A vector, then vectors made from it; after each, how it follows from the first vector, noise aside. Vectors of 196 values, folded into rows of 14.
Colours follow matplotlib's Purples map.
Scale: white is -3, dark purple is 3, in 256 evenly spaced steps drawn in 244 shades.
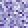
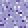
partly zeroed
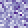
negated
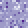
partly zeroed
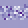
partly zeroed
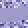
partly zeroed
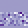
partly zeroed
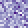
negated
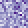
negated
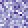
negated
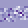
partly zeroed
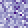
negated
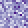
negated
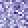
negated
